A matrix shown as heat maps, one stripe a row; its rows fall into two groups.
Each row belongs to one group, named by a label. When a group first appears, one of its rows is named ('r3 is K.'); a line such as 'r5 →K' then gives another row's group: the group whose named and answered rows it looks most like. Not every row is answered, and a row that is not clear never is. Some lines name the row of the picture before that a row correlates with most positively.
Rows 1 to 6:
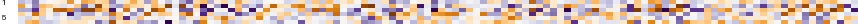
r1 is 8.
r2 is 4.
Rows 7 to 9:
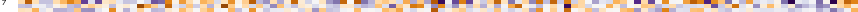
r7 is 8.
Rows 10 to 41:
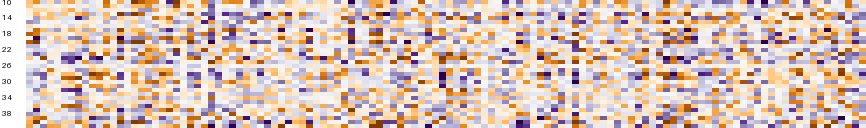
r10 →4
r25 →8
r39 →8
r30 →4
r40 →4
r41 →4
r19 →4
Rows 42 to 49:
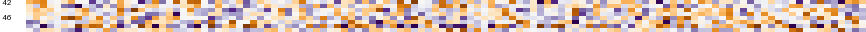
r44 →4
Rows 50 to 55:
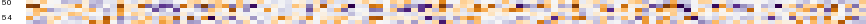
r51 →4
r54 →4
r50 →8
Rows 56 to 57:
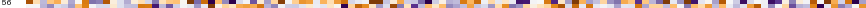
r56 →4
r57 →8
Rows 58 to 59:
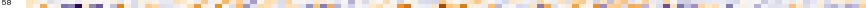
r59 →8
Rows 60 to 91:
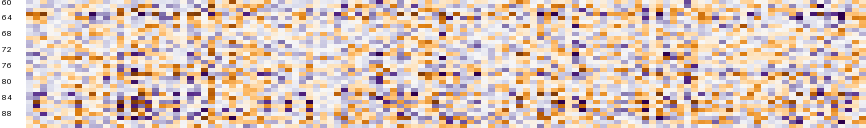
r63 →8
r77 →4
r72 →8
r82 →8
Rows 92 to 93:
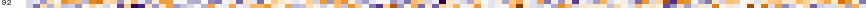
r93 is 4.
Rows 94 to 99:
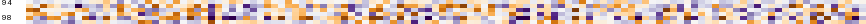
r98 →4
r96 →4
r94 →4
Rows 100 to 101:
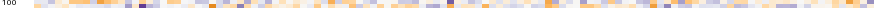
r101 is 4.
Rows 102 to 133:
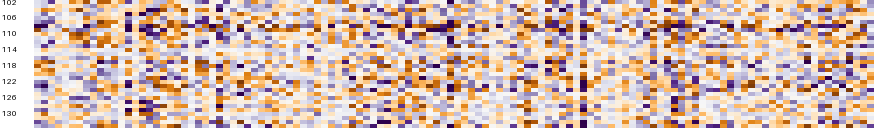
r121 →8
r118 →4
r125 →4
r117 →8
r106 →8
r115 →8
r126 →8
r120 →8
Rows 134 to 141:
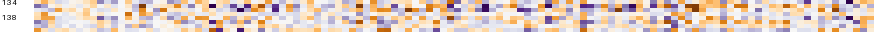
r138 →8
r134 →8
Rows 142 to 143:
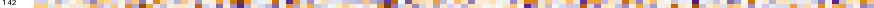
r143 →4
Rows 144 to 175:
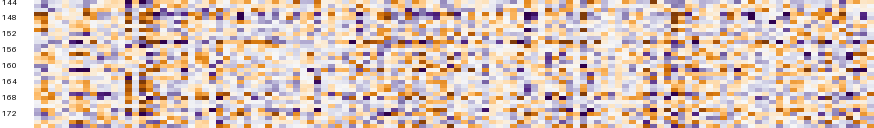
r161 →8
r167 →8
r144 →4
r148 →4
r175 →8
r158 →8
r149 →4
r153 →4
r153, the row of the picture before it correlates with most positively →143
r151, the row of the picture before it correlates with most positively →143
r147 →4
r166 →4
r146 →8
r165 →4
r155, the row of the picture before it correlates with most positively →142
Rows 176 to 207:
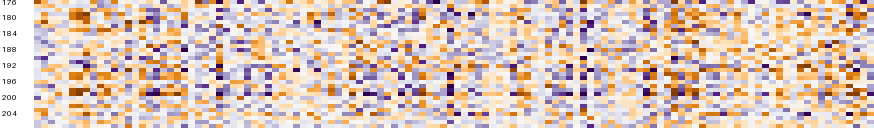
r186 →4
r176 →4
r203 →4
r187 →8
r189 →8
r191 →8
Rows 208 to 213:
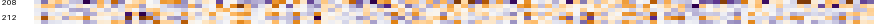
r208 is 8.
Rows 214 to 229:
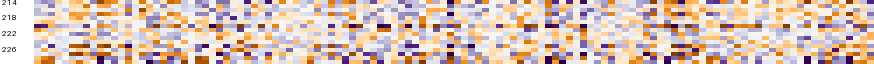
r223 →8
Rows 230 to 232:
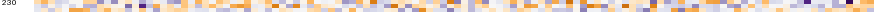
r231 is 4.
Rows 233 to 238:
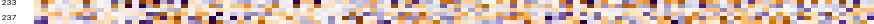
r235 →8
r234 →4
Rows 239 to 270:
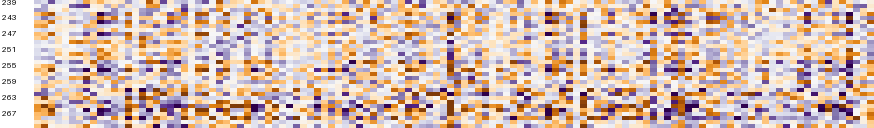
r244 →8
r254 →8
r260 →8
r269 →8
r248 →4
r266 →8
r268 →4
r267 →8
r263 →4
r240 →8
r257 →8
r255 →8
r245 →4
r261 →4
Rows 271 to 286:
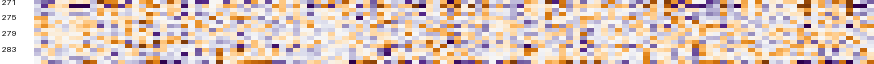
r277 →8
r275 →4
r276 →4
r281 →4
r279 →4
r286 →8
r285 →8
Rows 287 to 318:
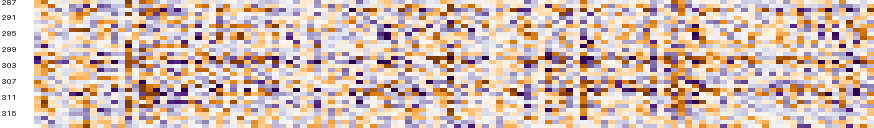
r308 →4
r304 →8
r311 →4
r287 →4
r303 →4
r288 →8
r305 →4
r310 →8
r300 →8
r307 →4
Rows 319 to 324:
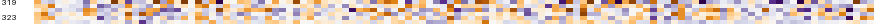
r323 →8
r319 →4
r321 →8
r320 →8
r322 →4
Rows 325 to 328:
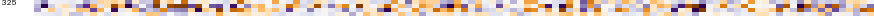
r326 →4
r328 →8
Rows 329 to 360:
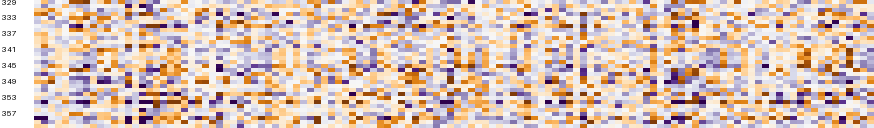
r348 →8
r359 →4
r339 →4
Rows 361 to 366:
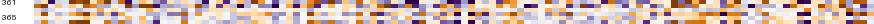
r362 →4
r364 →8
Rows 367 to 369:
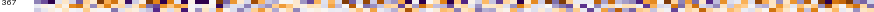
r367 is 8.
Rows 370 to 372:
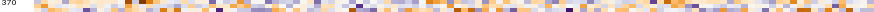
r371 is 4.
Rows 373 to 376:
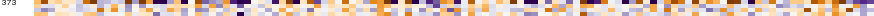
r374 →4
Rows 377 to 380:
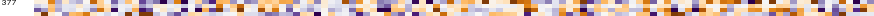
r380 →4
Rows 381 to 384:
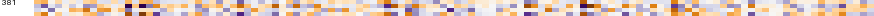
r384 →4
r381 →4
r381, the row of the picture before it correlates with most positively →380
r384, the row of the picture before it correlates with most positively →380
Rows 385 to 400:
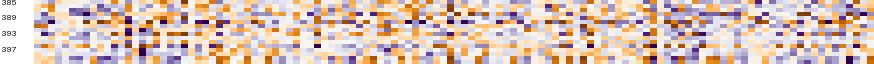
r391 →4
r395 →4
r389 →4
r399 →8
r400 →8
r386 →8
